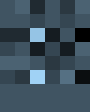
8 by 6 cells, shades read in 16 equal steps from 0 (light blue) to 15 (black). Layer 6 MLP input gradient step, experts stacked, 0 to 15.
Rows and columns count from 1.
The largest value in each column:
12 12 13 13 13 15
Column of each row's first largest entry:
3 3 6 3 4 6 1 1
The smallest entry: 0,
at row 6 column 3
